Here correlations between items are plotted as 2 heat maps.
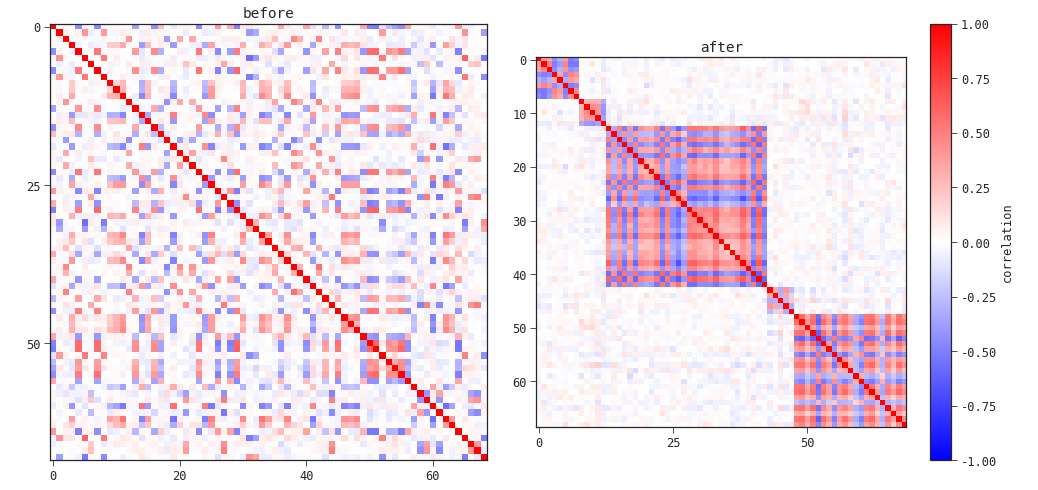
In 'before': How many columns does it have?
69
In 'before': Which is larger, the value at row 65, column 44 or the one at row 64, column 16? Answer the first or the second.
the first
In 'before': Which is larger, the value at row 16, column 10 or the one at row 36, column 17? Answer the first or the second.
the second
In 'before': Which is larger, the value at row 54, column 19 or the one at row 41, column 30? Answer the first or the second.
the first
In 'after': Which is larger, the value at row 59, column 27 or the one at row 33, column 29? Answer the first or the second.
the second
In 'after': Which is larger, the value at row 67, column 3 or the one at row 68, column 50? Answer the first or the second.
the second
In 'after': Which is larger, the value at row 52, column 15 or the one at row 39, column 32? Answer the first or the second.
the second
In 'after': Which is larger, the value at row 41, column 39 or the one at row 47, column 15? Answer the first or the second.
the first
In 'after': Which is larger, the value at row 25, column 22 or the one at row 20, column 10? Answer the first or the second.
the second
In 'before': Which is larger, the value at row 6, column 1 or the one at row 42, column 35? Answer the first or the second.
the second
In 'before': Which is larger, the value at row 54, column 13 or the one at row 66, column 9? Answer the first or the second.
the first
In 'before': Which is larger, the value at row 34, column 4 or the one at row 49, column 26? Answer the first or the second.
the second
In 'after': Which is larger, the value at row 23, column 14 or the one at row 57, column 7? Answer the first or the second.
the first
